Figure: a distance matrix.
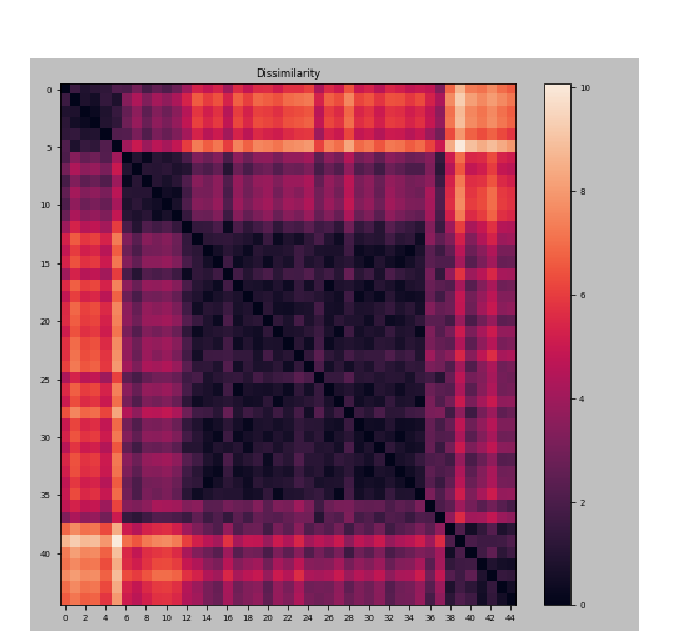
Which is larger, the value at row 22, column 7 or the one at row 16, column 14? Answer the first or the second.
the first
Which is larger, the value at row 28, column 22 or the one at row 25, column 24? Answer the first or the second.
the second
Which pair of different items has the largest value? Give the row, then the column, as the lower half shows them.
39, 5
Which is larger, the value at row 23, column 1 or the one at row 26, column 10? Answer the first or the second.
the first
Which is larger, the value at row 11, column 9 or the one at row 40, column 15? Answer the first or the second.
the second
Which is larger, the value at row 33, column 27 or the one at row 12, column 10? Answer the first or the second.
the second
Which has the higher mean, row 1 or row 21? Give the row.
1
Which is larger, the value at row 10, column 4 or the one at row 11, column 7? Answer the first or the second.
the first
